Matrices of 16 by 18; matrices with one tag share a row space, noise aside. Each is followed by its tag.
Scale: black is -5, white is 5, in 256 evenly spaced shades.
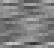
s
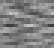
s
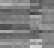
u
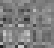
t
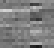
u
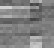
u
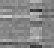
u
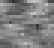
s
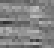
u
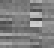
u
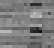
u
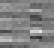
u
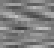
s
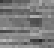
u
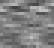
s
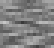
s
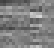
u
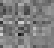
t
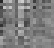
t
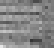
u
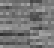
u
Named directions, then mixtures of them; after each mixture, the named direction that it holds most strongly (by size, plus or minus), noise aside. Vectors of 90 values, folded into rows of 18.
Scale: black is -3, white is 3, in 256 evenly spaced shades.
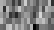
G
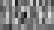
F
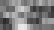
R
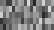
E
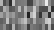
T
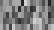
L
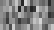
L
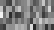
E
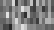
F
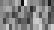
L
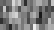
G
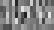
F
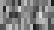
G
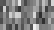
G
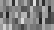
F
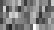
G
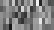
F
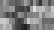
R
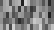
L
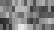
R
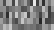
F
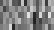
L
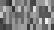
E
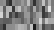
E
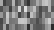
T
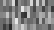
F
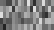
E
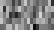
G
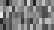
E
